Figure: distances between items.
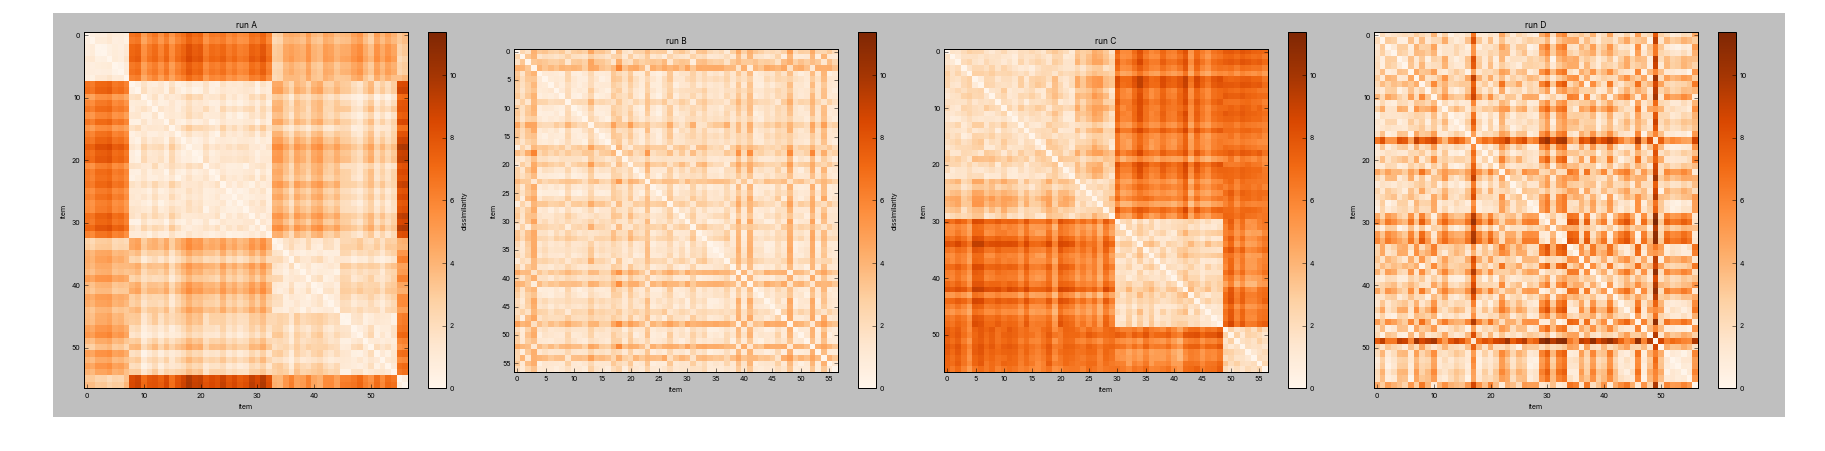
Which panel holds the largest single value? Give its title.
run D
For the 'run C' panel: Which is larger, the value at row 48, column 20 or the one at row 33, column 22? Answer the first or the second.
the first
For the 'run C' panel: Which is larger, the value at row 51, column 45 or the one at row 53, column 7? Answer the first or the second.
the second
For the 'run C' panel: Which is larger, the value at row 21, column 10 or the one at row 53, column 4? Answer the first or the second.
the second
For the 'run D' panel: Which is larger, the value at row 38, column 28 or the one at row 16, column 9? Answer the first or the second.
the first
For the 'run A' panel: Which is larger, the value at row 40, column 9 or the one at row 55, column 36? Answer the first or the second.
the second
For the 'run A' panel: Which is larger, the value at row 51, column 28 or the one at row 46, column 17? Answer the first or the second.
the second
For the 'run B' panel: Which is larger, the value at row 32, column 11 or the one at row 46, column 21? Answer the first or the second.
the second
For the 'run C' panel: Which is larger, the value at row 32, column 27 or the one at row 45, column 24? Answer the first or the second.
the second
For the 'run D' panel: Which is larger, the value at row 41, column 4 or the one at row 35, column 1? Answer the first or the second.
the second
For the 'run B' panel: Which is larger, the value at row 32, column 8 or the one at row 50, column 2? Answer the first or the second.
the second
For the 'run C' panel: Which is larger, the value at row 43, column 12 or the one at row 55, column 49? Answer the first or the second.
the first
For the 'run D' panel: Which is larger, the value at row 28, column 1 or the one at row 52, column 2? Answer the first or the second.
the first
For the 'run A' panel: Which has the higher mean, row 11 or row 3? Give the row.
3
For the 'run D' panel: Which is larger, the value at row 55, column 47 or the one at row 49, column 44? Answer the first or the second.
the second
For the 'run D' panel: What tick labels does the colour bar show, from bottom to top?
0, 2, 4, 6, 8, 10
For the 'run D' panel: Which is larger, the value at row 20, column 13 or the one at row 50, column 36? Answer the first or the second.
the first
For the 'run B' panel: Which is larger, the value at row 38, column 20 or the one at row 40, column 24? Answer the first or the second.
the first
